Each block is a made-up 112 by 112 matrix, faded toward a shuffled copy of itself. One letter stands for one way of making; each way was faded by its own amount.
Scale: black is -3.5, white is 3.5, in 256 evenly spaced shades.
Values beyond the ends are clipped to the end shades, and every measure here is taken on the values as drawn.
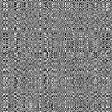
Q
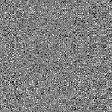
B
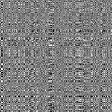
Q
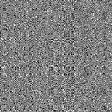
B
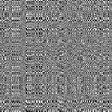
Q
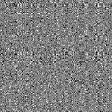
B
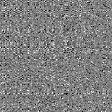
B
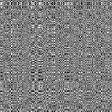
Q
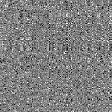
B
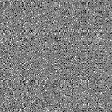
B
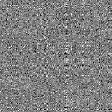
B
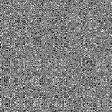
B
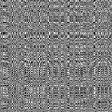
Q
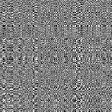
Q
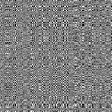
Q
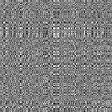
Q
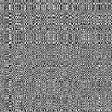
Q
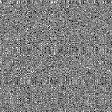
B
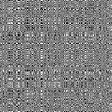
Q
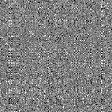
B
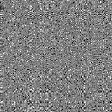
B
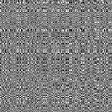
Q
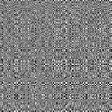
Q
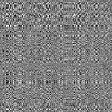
Q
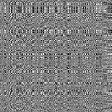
Q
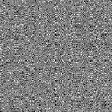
B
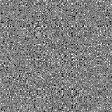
B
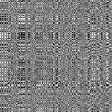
Q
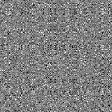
B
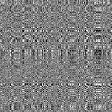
Q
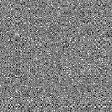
B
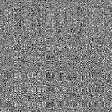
B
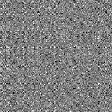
B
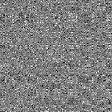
B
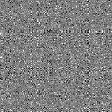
B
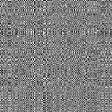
Q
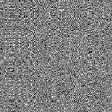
B
